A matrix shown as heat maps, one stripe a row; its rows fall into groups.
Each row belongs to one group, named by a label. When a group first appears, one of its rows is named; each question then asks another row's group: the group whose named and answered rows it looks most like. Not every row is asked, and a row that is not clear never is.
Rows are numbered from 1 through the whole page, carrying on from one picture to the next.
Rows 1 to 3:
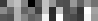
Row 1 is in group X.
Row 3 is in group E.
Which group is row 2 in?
E
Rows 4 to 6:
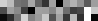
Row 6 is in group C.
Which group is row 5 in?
E
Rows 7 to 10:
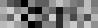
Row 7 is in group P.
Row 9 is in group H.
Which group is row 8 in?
X
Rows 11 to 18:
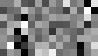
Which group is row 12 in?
C
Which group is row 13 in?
P
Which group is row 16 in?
P
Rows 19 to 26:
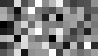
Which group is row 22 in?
C
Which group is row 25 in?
C
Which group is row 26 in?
H
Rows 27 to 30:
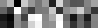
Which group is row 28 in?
H
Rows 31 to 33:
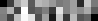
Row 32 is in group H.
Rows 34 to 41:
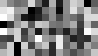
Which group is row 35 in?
X
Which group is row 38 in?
E
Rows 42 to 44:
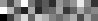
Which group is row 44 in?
C
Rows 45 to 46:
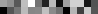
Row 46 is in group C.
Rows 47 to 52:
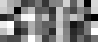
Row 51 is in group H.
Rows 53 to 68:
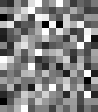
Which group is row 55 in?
C
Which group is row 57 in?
E
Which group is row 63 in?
C
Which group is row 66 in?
C
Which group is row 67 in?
C
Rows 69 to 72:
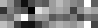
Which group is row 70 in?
E
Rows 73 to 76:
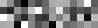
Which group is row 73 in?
P
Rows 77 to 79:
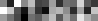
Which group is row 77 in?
H
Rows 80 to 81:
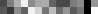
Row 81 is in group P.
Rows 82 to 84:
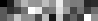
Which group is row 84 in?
E
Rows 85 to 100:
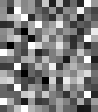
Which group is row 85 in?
E
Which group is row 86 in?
H
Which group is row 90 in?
E
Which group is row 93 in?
C
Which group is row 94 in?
H
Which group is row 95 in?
P
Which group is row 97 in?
H
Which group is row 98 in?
C
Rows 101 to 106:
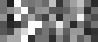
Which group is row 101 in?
H
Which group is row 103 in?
H
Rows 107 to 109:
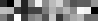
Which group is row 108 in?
P
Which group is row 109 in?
H
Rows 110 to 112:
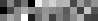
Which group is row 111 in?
C
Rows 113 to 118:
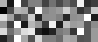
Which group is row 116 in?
H
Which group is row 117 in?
H
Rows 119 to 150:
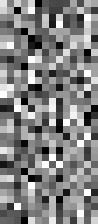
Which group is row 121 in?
E
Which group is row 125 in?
X
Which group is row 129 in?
E
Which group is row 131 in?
X
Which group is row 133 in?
H
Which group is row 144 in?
X
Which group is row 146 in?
C
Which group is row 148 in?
H
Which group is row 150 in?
P
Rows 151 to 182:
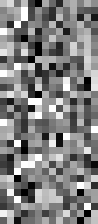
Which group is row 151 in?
X
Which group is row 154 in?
H
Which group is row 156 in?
P
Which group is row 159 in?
E
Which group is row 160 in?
E
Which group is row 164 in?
X
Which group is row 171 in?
H
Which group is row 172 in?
P
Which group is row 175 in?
H
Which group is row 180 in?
C
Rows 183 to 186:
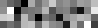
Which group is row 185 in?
X
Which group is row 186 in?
C
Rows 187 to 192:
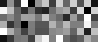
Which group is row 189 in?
C
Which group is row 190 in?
P
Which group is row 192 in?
E
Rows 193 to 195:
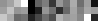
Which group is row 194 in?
X
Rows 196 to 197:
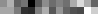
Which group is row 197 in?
E
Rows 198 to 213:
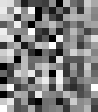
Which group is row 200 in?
X
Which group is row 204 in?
H
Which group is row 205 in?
X
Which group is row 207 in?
C
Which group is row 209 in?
E
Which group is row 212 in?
X
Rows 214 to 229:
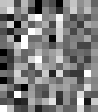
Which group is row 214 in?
X
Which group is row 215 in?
X
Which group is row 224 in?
E
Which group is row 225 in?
C
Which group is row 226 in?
P
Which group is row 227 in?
H
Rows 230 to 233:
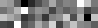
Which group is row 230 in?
P
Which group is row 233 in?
H
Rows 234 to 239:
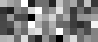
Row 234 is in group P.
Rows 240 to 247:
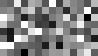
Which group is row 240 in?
H
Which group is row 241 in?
C
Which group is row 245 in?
H
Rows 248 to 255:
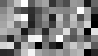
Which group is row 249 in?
P
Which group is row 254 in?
X
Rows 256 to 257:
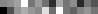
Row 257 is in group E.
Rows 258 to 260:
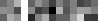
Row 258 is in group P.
